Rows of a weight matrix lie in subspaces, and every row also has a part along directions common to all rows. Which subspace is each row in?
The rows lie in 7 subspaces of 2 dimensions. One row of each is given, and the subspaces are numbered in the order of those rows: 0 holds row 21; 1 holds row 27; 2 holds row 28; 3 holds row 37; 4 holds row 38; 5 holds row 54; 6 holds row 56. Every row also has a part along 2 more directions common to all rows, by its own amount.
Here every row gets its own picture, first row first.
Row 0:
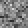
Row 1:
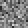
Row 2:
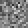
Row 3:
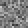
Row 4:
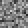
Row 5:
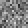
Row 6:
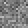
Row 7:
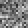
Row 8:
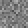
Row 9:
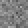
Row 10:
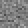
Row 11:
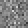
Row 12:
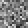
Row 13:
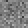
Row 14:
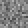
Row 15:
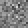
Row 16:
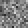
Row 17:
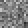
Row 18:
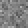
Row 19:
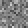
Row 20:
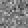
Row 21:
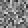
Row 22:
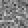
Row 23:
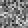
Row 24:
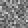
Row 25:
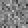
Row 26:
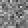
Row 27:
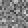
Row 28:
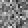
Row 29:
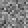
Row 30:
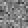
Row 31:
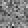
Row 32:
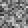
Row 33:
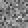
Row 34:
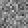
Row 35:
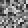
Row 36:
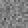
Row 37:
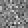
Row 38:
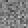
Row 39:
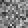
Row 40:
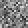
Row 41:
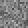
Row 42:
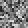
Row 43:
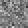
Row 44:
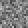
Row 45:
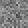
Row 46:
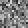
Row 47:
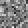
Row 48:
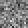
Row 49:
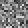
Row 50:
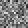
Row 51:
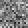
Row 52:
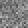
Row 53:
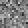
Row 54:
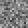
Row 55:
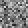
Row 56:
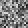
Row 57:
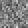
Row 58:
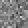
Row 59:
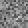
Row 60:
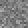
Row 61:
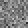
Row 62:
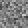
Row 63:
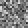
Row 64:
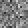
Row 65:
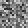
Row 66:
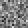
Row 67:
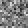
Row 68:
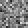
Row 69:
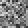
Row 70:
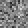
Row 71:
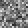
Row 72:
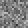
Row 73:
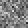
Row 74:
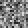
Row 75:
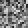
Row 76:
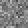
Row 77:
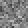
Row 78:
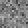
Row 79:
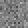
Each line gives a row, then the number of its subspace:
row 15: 0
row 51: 3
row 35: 0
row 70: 1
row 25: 6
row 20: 1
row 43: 1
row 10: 1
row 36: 5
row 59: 5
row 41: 3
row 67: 1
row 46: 6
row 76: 2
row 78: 6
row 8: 1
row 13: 4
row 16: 0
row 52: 6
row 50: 0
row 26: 2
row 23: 3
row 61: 2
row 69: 2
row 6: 6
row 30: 3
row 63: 4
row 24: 4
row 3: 3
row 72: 3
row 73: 0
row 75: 0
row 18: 2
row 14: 5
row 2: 0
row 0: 6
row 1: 4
